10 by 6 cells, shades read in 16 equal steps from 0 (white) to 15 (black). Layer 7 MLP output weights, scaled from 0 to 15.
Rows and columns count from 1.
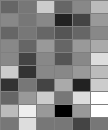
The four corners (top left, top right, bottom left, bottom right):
9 4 8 8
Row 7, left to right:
12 8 11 5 13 3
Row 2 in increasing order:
6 7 7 8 11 13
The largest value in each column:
12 12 11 15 13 8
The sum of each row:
40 52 52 42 44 39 52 28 32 45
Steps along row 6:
up down same down down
